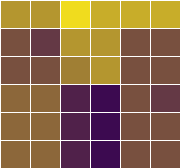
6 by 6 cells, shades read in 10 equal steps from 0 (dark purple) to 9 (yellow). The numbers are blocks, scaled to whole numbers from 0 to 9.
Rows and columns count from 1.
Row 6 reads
4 4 1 0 3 3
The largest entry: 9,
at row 1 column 3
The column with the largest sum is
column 1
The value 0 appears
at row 4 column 4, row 5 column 4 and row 6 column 4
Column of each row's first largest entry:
3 3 4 1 1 1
